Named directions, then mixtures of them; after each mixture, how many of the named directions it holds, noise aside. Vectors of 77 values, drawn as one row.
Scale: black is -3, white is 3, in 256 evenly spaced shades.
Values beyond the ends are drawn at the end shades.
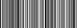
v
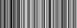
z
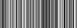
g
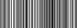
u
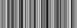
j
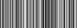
two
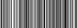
two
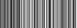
one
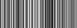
two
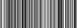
one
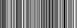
three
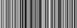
two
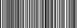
one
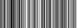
two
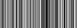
two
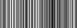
one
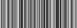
two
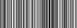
three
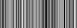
three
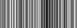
three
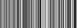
two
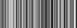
three
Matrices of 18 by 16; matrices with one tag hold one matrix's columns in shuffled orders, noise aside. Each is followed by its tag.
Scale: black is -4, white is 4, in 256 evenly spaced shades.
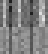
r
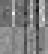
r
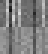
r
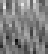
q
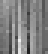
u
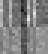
r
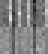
r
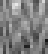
q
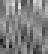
q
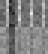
r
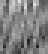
q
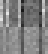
r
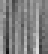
u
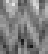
q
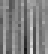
u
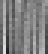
u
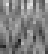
q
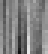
u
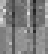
r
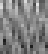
q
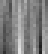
u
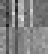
r
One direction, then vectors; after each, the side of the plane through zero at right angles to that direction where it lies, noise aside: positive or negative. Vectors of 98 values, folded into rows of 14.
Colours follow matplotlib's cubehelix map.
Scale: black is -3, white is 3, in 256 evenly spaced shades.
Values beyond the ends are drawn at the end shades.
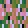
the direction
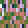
positive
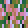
positive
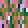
negative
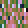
positive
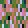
positive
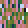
negative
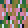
positive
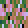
positive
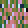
positive
